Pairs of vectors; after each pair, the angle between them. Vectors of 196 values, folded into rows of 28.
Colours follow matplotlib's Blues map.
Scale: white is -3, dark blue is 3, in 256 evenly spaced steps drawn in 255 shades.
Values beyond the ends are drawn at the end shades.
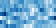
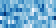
nearly parallel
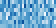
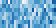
orthogonal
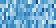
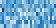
partly opposed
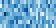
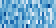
partly aligned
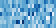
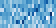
nearly parallel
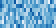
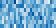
nearly parallel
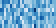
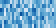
nearly parallel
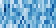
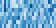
partly aligned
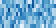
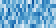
nearly parallel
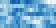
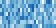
orthogonal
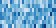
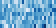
nearly parallel
